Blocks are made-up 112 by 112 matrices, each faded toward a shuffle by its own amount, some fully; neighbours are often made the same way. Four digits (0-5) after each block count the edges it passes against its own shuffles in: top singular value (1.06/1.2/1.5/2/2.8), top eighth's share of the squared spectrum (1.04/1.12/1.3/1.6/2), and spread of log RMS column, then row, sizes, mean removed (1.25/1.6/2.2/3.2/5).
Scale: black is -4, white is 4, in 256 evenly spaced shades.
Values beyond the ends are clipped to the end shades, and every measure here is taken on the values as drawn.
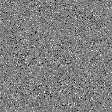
4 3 1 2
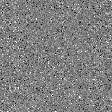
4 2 1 1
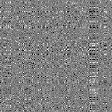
5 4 3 3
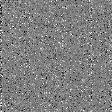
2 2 3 0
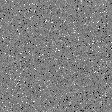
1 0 0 0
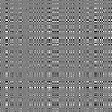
5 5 4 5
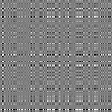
5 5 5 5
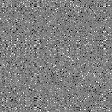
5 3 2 2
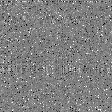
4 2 0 1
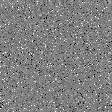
2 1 0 0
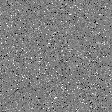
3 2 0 0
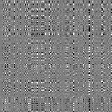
5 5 4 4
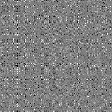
5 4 3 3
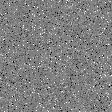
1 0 0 0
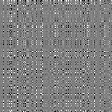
5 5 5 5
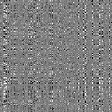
5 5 4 3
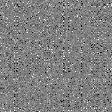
4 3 2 2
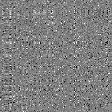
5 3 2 2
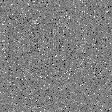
3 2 1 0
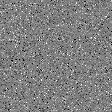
3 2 0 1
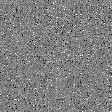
3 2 1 1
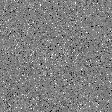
3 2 0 0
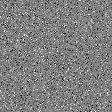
3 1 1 0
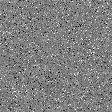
0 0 0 0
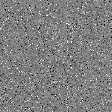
3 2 1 1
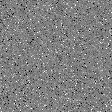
2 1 0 0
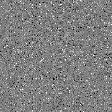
4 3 2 1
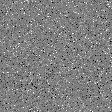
0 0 0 0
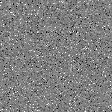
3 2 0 0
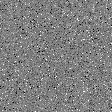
1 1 0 0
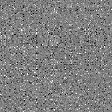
4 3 2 2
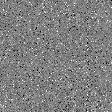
3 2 1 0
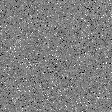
1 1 0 0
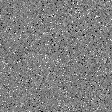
2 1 0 0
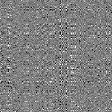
5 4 3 3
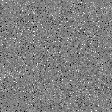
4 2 1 1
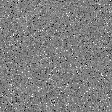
3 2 1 0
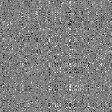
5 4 3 2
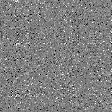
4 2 1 1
